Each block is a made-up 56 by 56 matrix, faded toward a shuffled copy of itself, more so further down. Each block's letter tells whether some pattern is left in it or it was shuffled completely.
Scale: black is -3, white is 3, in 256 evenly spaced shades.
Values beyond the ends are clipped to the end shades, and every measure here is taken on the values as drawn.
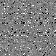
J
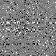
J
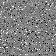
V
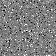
V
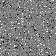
V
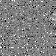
J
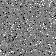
V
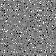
J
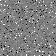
V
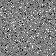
V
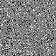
J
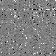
J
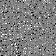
J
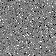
V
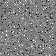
V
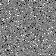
V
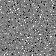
V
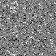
J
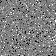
V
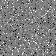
V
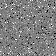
V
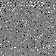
J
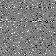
J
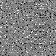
J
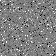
V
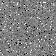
V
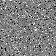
V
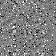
J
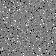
V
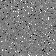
V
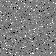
V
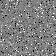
V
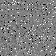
J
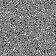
V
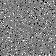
V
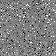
J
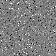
V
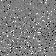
J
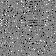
J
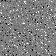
V
